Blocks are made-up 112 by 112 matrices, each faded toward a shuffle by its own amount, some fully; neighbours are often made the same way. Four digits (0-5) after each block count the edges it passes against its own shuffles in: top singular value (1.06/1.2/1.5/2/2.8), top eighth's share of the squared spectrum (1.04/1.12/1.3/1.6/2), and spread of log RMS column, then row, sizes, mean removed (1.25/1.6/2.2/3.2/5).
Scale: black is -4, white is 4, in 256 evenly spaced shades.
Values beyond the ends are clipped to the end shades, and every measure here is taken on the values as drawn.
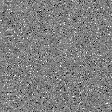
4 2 1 1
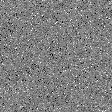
2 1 0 0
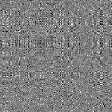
5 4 3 3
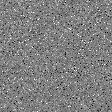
1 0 0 0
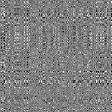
5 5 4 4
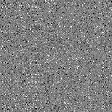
4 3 1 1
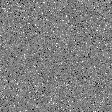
2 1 0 0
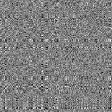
5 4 3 3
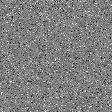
0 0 0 0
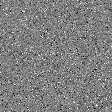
0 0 0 0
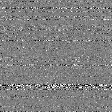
3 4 0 4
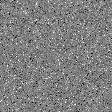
0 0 0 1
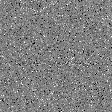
0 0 0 1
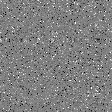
3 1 0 0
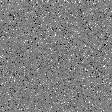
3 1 0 0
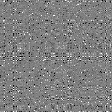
5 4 2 3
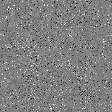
3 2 1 1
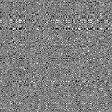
5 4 2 3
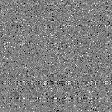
4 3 1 2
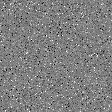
0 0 0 0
